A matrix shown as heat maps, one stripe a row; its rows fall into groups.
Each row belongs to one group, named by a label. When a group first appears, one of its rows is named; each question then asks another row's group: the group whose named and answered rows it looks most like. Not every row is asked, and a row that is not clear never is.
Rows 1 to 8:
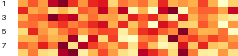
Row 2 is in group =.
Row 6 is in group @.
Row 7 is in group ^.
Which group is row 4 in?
=
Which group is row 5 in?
@
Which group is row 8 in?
@
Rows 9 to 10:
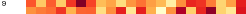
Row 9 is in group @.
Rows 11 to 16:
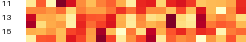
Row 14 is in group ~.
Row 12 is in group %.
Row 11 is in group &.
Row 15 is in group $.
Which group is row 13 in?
~
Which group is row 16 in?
$
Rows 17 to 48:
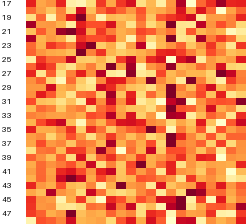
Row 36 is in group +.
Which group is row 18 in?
%
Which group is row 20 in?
~
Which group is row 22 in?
~
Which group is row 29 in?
+
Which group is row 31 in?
=
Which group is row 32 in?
+
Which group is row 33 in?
=
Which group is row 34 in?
%
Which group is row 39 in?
%
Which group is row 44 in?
^
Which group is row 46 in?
=
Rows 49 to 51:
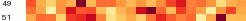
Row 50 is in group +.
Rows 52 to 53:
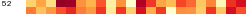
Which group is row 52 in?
&
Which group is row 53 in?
&
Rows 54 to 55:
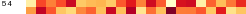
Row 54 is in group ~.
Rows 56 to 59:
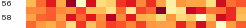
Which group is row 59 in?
%
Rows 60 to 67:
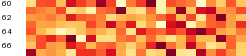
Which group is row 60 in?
$
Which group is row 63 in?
=
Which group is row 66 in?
@
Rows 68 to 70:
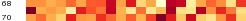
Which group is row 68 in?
=
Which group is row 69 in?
~
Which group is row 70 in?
@
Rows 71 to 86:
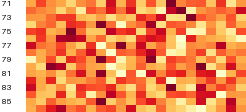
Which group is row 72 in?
=
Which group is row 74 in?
$
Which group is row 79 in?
$
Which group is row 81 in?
$
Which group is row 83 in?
~
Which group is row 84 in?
%
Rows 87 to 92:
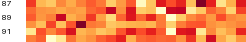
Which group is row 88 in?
=
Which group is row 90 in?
@
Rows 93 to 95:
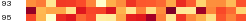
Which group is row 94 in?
~
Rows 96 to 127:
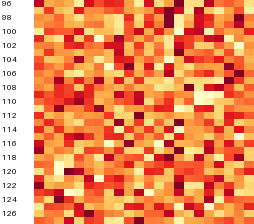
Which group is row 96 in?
~
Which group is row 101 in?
%
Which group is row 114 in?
&
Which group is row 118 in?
@
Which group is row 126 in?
@
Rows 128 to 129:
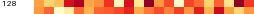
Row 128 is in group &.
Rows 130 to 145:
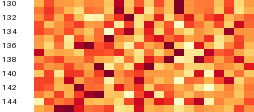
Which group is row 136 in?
@
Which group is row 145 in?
^
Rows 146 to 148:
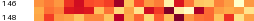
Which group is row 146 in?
=
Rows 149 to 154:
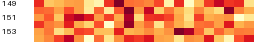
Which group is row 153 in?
+
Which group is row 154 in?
%
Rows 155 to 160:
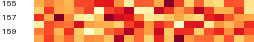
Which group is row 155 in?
@
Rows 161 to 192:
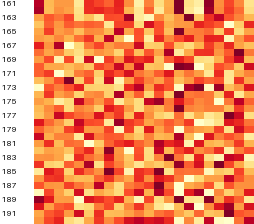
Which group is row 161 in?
~
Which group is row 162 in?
~
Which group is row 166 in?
$
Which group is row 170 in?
=
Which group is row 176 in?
+
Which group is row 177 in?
^
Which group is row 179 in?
&
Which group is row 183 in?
@
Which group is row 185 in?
$
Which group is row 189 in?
~
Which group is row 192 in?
%
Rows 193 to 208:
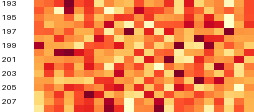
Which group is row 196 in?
$
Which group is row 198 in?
^
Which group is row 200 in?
^
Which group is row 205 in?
=
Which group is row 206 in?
@
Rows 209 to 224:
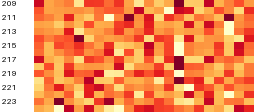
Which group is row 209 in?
~
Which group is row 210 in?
=
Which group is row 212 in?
%
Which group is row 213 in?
%
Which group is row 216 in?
&
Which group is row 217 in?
~
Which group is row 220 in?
+
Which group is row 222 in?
%
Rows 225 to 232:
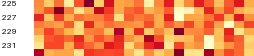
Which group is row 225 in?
@
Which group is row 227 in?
&
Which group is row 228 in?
%
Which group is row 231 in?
$
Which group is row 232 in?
~
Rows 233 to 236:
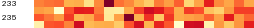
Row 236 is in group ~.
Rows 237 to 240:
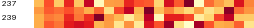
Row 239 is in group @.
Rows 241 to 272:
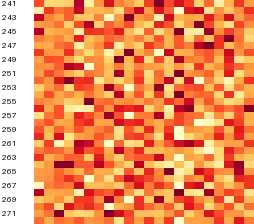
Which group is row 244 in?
@
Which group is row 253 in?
$
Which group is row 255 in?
%
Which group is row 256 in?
=
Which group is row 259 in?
&
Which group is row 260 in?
&
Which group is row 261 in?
+
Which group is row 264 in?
^
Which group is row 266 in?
%
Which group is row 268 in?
~
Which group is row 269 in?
$
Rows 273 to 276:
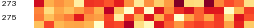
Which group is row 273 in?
~
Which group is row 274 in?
$
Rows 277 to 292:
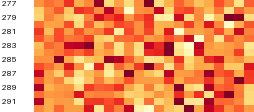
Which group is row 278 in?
$
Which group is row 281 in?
&
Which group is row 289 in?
~
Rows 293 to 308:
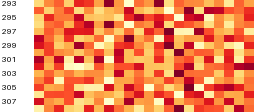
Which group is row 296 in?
$
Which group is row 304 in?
+
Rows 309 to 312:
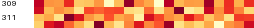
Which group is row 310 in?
~
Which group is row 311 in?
&
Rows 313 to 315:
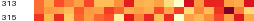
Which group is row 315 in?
&
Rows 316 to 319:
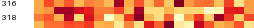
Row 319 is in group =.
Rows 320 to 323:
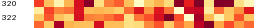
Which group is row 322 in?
@
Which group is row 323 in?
^
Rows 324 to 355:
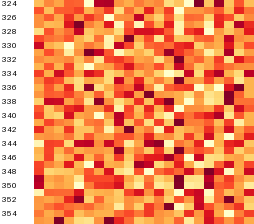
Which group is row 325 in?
&
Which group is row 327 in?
&
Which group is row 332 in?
+
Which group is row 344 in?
$
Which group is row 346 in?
@
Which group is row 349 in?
~
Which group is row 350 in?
~
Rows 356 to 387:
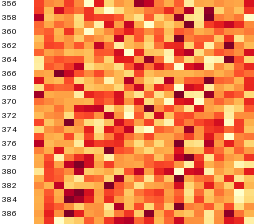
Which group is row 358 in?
~
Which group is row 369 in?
~
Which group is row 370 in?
=
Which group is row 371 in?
@
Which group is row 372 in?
$
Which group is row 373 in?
%
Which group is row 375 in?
%
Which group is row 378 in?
+
